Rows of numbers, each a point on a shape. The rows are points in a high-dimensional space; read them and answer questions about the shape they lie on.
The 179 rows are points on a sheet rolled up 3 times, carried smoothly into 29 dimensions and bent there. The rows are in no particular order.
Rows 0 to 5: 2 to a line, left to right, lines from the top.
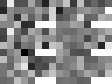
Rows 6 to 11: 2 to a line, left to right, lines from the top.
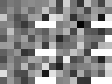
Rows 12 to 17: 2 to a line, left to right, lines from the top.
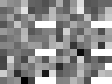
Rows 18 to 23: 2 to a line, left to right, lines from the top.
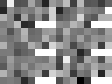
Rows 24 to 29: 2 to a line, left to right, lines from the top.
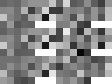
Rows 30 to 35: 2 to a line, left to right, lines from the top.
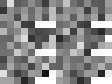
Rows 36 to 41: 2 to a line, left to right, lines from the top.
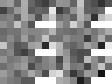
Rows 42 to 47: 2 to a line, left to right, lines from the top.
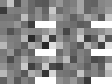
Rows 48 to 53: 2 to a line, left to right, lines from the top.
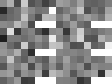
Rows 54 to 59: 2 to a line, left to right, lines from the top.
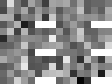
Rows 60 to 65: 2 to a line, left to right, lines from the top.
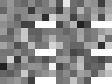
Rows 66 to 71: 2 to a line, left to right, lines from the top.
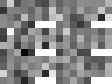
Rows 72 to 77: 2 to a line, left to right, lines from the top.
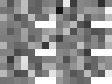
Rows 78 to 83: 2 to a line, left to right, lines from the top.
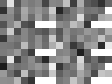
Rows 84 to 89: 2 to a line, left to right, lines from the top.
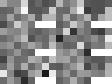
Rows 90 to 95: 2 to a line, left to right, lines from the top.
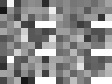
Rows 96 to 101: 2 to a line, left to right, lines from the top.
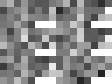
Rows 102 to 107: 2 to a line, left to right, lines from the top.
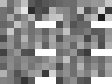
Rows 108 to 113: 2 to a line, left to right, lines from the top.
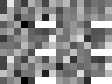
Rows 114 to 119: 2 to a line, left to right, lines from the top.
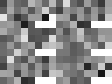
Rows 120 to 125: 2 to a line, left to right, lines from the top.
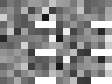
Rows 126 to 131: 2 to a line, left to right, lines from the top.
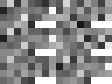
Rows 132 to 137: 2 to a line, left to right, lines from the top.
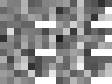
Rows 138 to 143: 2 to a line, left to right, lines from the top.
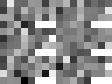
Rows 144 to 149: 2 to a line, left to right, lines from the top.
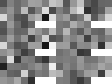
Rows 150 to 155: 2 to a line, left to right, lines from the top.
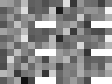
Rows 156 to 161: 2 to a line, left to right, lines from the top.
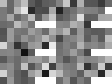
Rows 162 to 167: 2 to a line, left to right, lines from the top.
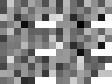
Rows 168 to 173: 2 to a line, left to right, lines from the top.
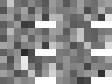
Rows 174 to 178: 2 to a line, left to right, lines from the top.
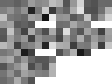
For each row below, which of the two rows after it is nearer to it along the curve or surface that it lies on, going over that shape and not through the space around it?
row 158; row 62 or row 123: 62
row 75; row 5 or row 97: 5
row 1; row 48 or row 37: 48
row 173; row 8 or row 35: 8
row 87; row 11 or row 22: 11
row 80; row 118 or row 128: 118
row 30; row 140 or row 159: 159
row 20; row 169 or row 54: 169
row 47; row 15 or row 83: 15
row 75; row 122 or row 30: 30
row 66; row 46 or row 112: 112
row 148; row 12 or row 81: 12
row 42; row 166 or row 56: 166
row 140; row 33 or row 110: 33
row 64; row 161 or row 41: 41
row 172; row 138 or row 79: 79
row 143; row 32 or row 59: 59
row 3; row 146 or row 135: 146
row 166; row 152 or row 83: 152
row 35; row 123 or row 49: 49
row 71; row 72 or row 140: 72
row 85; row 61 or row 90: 90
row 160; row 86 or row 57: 57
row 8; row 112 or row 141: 141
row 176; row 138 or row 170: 138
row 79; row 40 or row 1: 1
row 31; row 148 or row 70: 70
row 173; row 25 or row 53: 53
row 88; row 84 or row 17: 84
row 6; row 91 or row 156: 91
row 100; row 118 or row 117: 117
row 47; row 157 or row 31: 31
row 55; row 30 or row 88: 30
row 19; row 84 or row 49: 84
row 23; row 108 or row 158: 108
